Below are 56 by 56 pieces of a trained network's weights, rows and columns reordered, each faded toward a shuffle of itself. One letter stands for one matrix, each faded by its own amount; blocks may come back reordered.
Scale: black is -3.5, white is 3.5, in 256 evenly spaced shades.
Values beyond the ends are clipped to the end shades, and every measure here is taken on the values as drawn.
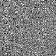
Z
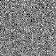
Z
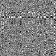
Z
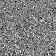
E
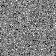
E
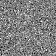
E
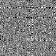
Z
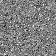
E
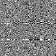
Z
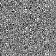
Z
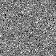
E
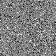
E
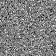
E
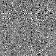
Z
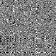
Z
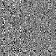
Z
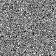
E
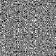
Z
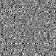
Z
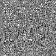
Z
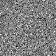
E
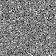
E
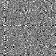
Z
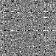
Z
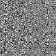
Z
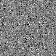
E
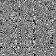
Z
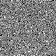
E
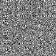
Z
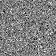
E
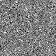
E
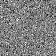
E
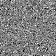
E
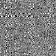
Z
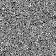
E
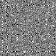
Z
